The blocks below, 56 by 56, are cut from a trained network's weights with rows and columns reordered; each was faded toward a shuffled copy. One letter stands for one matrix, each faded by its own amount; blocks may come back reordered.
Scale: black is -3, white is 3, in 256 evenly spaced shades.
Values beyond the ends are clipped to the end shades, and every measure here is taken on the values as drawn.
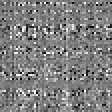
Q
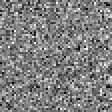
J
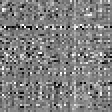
Q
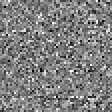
J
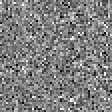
J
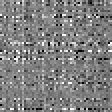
Q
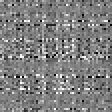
Q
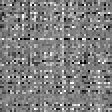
Q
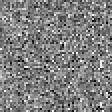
J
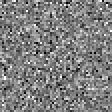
J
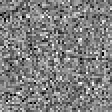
J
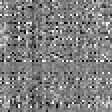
Q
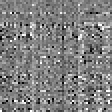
Q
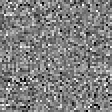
J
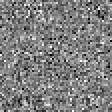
J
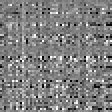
Q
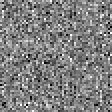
J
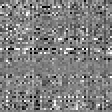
Q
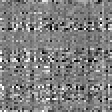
Q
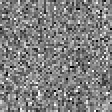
J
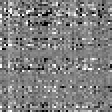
Q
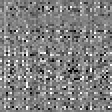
Q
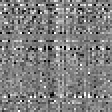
Q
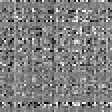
Q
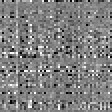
Q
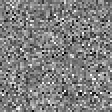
J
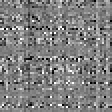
Q
